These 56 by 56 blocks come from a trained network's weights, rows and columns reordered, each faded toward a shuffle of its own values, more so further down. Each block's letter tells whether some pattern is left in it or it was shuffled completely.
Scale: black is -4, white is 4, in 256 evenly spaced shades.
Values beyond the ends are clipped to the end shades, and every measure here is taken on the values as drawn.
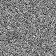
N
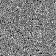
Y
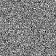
Y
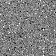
N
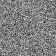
N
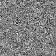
Y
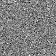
Y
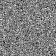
Y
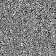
Y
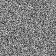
N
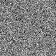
N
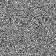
Y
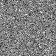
N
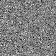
N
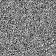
N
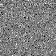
Y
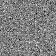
N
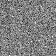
N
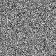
Y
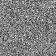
N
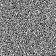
N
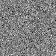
Y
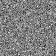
N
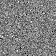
N
